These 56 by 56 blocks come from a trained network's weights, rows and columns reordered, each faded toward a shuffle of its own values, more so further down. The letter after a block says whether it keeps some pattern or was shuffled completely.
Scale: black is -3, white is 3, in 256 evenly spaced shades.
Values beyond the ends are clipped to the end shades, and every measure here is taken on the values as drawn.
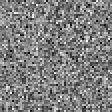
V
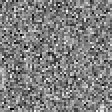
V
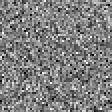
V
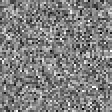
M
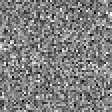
V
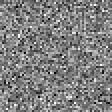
V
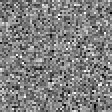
V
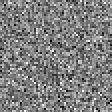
V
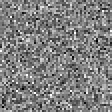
M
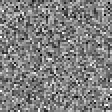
V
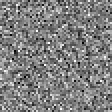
M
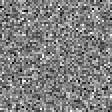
M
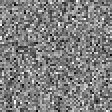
V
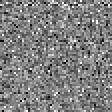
M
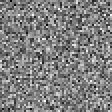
M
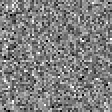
M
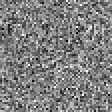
M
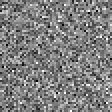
M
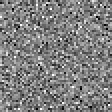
V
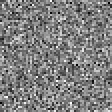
M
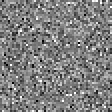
V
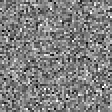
V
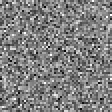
M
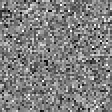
M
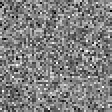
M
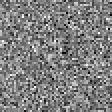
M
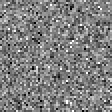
V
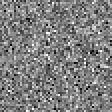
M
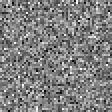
V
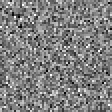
V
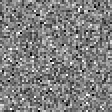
V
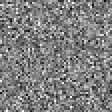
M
